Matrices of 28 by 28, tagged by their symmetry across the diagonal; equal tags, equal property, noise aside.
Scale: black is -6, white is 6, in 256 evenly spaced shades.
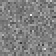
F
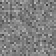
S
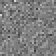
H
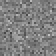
F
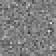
F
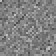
H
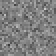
S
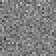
S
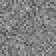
H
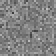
H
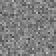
S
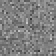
S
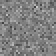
F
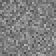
H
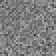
H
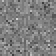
F
